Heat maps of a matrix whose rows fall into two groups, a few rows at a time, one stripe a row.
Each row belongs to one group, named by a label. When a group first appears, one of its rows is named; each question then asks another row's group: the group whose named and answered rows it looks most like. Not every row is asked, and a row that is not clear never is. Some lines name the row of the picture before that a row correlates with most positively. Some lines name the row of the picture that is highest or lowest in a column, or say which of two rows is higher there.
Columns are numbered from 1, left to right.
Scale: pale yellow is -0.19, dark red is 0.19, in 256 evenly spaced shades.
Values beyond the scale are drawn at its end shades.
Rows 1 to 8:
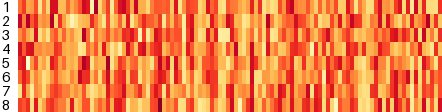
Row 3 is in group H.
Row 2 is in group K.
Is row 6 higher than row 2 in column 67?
No
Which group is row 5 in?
H
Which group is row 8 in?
H
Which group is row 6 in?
H
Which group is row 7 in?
H
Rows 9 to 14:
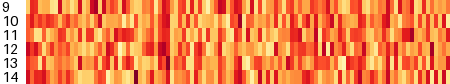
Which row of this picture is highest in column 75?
12
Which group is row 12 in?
K
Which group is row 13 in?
H
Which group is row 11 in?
H
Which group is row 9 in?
H
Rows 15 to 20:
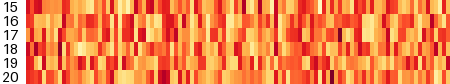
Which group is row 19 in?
H
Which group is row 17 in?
H
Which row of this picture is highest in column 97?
16
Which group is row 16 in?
H
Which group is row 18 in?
K
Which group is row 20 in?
K
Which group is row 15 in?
K
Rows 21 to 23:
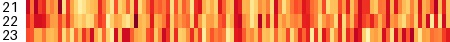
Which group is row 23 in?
H
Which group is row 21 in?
K
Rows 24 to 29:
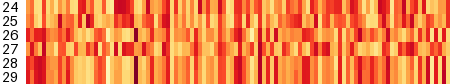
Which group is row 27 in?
H
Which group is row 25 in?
H
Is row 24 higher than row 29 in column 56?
Yes
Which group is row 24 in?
H
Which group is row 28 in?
K
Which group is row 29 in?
K
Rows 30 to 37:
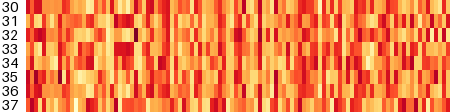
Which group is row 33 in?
H
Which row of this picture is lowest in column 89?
37
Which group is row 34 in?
H
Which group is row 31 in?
H
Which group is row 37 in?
H
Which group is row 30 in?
K
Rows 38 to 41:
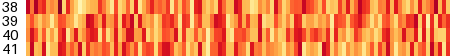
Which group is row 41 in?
H
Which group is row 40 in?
H
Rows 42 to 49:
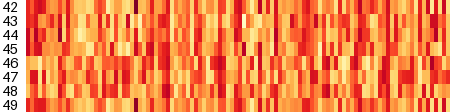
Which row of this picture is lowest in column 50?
43
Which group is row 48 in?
H
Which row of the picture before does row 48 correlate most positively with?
41
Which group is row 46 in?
H
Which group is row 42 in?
K
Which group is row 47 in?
H
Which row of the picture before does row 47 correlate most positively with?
40
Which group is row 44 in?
K
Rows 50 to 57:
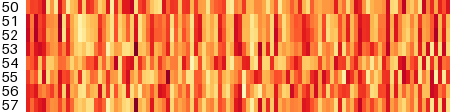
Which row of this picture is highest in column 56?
54
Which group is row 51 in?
K
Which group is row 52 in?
K
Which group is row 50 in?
H
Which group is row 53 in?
K
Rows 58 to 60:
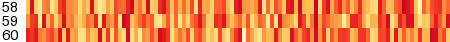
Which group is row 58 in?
H
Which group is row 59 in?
H
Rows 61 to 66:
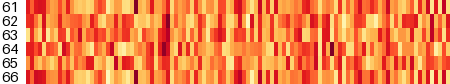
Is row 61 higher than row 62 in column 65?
No
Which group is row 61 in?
K
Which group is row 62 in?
H
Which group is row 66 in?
K
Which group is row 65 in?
H
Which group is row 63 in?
H
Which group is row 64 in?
K
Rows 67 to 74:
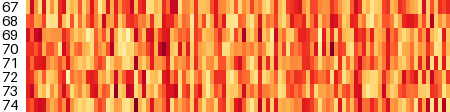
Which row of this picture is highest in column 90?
73
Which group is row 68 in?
H
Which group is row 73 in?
H
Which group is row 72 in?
H
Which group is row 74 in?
K
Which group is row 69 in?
K
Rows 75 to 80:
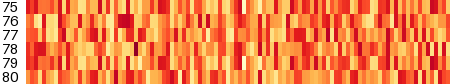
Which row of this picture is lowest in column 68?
76
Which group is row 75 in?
K
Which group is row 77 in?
H
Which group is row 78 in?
K
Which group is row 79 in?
K
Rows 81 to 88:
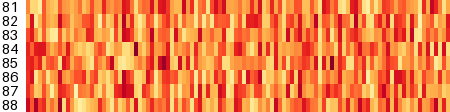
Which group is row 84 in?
K
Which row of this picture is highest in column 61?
84
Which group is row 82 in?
H
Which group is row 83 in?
H
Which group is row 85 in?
K
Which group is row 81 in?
H
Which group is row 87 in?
H
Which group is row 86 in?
H
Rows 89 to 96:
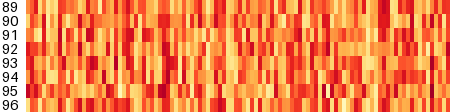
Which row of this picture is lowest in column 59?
95
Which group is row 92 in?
H
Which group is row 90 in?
H
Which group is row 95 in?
K
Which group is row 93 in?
H
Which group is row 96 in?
H
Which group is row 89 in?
H
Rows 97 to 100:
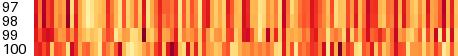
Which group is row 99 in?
K
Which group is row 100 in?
K
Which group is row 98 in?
K
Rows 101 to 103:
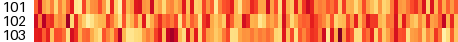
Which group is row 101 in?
H
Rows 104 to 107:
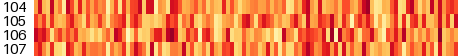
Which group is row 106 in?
K
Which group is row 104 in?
H
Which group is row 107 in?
H
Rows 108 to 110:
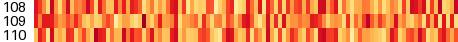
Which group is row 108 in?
H
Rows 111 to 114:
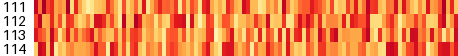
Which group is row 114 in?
H
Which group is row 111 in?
K
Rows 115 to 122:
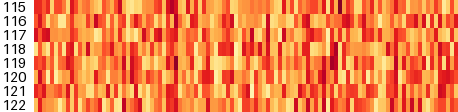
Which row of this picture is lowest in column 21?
122
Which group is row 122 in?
H
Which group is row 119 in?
H
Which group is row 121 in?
K
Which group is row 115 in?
K
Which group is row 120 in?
H
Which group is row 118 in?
H
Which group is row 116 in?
H
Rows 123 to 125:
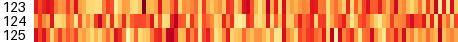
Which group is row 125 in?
K
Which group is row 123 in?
K
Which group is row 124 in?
H
